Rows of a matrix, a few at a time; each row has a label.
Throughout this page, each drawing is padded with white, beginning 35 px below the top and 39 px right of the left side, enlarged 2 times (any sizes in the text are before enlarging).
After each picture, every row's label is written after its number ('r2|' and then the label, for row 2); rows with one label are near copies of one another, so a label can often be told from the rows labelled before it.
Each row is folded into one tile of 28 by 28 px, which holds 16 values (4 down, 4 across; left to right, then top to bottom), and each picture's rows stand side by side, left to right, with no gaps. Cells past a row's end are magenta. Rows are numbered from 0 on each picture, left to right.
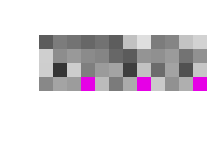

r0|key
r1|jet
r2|jet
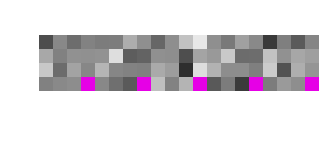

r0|key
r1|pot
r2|jet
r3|pot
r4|key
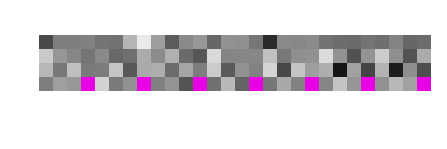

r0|key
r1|jet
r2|pot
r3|key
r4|key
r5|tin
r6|tin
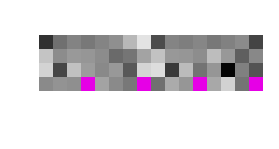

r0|key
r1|jet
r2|key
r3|tin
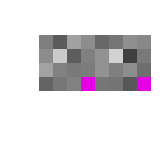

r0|pot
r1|pot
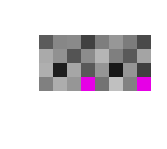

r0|tin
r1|tin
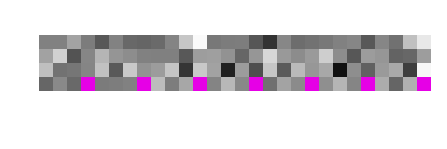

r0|pot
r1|key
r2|jet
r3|tin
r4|key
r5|tin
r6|jet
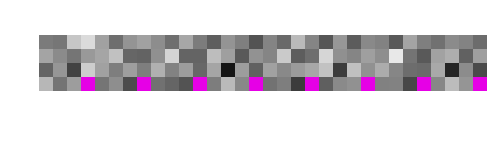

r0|jet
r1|pot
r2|pot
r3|tin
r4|pot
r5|key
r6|pot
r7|tin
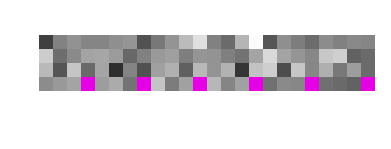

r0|key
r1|tin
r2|jet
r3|jet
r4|key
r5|pot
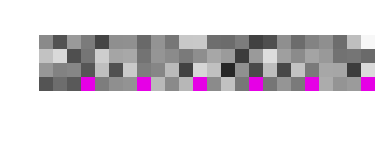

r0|pot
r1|key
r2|jet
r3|tin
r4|key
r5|jet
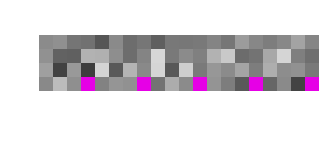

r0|tin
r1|key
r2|key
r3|pot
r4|pot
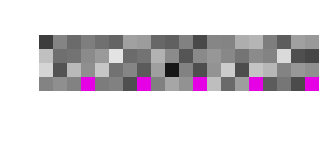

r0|key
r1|pot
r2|tin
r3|jet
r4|pot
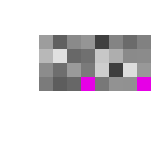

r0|pot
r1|key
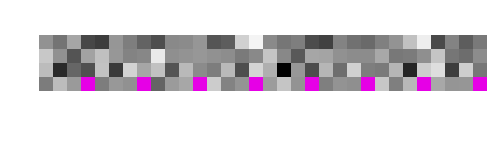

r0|tin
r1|key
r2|key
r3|jet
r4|tin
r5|key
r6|jet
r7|key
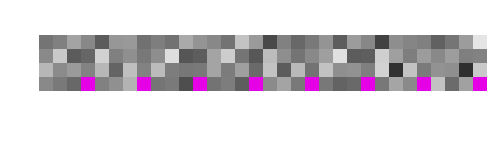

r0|pot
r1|key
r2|pot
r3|pot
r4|key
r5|pot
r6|key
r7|jet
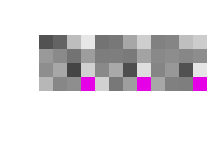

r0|jet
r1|jet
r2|jet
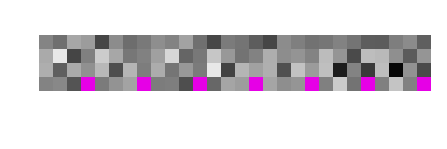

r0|pot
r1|key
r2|pot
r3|key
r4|key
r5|tin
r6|tin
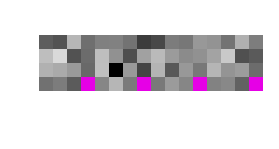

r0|pot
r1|tin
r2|key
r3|pot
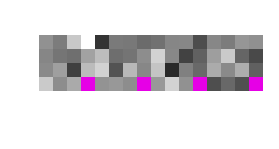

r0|jet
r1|key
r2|tin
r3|pot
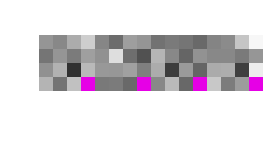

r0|jet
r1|pot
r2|tin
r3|jet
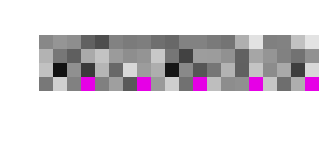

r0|tin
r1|key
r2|tin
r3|jet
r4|jet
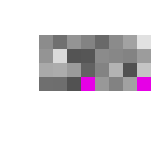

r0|pot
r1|jet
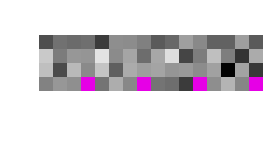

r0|key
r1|key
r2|pot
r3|tin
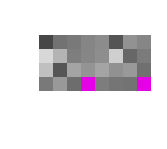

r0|key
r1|pot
